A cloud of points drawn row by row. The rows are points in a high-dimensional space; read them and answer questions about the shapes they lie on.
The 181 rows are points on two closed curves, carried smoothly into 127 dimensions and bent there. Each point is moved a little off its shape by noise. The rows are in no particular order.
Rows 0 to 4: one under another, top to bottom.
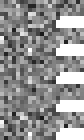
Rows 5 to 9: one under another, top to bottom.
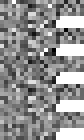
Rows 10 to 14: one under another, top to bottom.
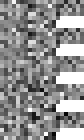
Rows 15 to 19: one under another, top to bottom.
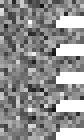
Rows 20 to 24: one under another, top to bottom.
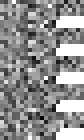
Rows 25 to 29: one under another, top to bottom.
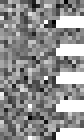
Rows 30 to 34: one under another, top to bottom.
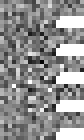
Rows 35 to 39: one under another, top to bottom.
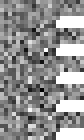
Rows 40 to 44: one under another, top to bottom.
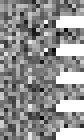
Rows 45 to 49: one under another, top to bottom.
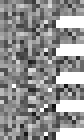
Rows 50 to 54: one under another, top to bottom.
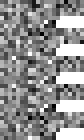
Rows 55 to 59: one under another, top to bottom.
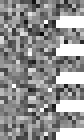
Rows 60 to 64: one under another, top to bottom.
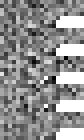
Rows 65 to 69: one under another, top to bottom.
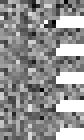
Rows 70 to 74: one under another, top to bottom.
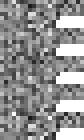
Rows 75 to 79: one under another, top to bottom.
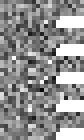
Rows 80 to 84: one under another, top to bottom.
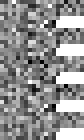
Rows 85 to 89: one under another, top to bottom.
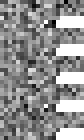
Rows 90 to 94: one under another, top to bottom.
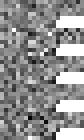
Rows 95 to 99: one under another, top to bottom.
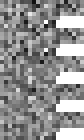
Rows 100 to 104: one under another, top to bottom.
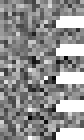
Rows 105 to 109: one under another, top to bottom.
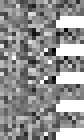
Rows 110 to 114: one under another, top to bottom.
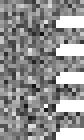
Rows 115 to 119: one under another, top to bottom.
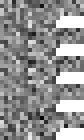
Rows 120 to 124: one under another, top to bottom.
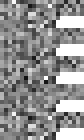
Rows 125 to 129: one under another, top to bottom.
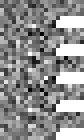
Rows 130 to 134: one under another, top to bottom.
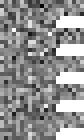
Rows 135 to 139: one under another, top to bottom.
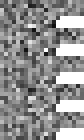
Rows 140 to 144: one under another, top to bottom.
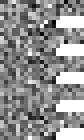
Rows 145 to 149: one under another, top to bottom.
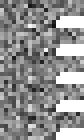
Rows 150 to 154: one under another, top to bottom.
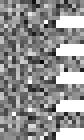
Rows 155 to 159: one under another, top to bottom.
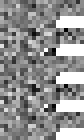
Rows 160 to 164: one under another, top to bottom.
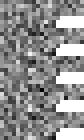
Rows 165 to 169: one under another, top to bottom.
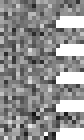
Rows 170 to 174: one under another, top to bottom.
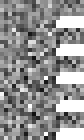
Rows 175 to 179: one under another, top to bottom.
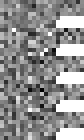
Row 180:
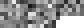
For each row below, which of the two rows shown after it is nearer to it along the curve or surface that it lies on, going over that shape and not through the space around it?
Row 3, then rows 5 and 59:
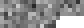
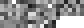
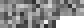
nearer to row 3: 59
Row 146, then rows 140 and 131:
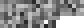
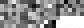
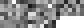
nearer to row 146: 140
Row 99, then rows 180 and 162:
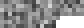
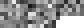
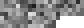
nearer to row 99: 162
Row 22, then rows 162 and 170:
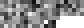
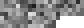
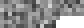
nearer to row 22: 170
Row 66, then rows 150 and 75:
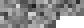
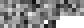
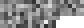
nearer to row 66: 75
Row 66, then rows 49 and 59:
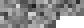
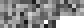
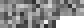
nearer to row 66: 59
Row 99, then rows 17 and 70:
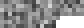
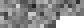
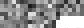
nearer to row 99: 17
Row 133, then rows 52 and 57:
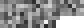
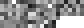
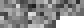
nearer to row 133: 57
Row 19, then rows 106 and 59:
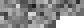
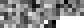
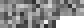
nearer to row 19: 59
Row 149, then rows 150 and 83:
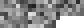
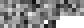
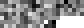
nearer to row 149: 83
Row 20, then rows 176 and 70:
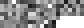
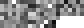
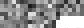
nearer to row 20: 176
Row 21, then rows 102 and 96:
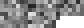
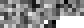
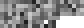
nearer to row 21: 102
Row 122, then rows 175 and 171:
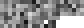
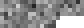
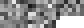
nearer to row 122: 175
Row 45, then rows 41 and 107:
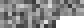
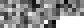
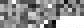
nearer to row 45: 41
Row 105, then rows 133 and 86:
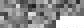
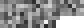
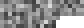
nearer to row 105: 86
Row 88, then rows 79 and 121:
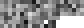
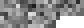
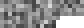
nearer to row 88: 121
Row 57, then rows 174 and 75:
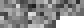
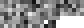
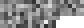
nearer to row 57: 75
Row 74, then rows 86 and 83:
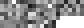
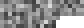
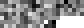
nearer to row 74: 83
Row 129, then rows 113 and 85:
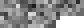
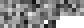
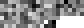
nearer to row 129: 85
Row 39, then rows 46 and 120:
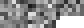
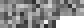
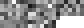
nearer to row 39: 120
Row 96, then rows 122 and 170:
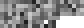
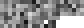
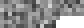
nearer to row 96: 122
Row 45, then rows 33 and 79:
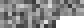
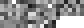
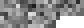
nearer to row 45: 79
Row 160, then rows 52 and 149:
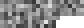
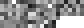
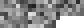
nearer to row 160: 149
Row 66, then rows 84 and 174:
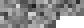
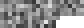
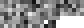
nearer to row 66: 84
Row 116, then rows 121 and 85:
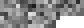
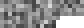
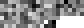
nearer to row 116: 121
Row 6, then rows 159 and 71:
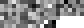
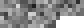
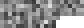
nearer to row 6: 159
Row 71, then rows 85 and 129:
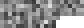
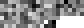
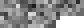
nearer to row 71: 129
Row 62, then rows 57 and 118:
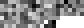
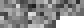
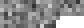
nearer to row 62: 57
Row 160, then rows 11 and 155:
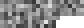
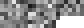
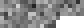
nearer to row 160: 155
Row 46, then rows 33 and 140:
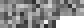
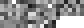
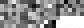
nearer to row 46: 140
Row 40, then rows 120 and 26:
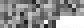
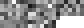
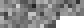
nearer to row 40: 26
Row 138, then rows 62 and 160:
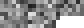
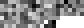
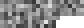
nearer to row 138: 62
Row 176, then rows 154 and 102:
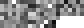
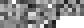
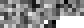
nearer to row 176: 154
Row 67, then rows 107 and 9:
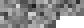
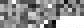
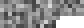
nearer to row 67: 9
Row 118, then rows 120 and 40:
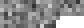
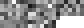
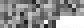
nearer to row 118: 40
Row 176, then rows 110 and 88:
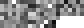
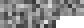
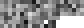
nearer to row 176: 88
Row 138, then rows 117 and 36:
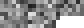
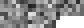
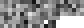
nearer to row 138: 117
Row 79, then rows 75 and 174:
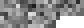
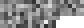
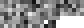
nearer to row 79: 75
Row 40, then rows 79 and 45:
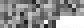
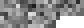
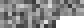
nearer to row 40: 45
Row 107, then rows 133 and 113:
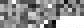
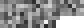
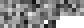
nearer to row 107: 113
